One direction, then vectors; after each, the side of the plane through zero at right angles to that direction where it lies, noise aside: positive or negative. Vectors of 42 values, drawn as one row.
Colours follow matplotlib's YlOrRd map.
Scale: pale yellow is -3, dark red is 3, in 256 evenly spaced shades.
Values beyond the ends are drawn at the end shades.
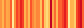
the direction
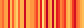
negative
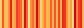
positive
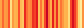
negative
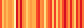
positive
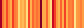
negative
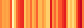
positive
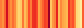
negative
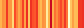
positive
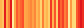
positive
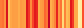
negative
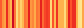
negative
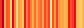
negative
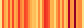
negative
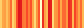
positive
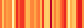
positive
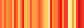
positive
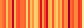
negative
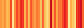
positive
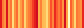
positive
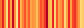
negative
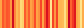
negative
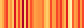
positive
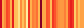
negative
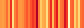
positive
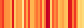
negative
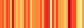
negative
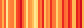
positive
